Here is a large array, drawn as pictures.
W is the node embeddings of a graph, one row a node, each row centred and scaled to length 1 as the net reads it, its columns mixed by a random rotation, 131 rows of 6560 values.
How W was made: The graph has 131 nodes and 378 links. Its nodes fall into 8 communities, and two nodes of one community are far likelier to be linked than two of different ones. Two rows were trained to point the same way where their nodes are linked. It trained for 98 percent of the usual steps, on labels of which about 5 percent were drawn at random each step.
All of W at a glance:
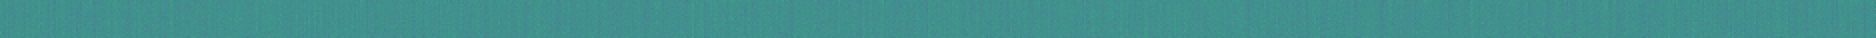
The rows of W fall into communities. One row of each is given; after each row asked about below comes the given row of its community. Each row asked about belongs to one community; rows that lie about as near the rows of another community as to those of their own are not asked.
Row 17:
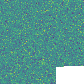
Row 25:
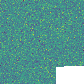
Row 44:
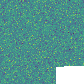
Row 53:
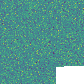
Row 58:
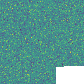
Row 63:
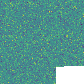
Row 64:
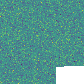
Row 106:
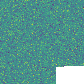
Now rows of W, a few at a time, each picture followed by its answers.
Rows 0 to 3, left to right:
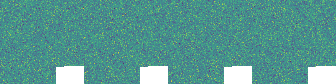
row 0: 106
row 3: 64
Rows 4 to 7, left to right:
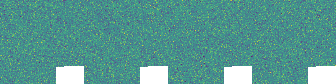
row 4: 53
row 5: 63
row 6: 53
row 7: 53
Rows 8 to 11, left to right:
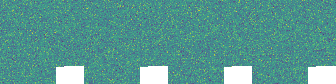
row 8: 53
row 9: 58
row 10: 64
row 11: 44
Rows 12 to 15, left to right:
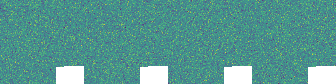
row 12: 53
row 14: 25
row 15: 17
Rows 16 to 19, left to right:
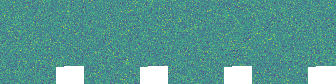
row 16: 25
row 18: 44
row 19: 64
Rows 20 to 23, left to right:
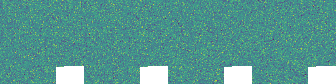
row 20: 17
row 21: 17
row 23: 17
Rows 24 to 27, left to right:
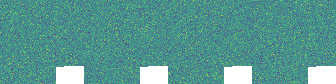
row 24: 58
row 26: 106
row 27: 44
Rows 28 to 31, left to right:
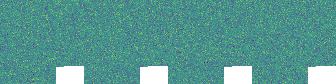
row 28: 64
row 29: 53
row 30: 53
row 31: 17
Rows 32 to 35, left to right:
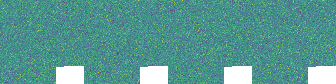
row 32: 58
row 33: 17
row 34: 53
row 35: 63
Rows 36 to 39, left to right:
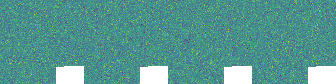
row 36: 53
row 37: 63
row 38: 17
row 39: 25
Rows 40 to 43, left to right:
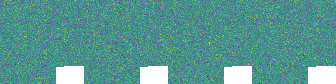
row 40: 25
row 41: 64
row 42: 53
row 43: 25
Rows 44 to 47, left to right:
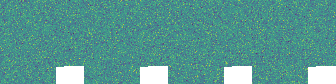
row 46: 63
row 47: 44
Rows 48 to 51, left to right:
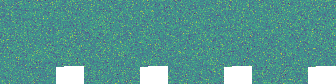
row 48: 53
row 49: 25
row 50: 17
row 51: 17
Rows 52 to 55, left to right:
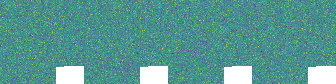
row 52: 53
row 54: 44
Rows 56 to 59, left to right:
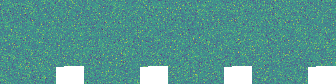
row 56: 63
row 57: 53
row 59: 44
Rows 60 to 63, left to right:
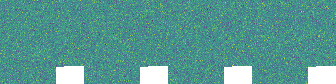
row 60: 25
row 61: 25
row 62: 106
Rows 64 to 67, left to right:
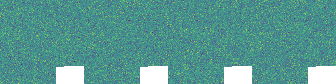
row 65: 44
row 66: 17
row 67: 44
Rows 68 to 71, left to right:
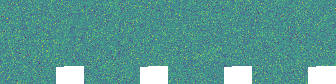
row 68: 64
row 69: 63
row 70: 53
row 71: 106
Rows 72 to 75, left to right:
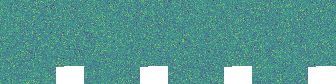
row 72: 106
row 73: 25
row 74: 44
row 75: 58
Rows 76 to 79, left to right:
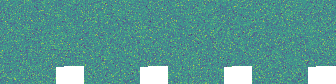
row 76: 44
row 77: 58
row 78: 17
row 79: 58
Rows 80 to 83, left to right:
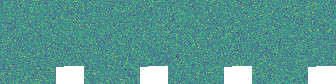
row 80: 17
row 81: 17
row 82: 44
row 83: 58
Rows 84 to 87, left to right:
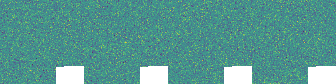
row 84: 25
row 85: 53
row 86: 106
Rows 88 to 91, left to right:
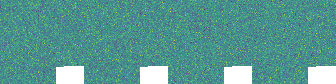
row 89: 64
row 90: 106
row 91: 25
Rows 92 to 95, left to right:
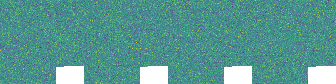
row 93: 17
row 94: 53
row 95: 44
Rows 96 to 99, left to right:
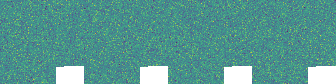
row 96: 64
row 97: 44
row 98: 63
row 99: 63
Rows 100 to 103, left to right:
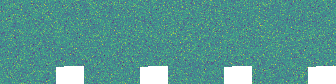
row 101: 53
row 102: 64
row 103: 63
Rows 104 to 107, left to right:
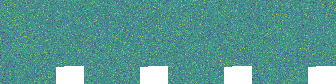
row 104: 25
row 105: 63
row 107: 17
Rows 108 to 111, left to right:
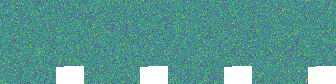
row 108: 63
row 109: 106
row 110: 25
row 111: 17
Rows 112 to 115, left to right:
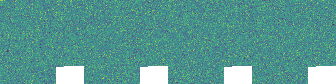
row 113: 58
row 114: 25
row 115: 63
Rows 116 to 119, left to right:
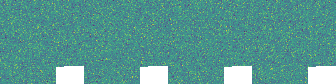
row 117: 25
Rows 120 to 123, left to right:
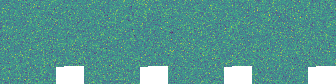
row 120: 58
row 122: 25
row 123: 106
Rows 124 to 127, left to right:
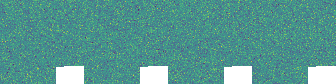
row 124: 53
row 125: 106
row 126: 58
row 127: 44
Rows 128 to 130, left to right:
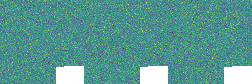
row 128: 44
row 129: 58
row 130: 25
